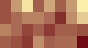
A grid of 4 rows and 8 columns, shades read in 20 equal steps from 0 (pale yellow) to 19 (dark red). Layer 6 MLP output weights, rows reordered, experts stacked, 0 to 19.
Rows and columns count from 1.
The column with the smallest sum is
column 8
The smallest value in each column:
9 7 1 8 6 11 7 0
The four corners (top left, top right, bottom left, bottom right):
13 0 12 19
